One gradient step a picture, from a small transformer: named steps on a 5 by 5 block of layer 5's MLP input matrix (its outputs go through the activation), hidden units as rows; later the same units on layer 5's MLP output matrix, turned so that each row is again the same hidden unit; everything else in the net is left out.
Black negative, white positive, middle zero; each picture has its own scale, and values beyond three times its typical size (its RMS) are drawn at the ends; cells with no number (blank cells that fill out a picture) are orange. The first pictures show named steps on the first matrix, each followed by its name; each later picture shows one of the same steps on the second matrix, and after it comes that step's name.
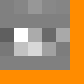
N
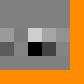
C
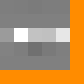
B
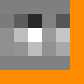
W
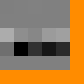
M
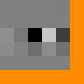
B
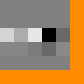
B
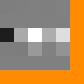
B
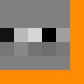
B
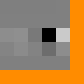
B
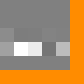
C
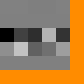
N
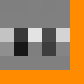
M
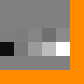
C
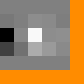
W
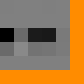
B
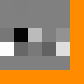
M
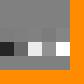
C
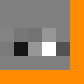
C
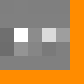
B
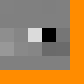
B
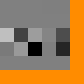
M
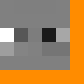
B
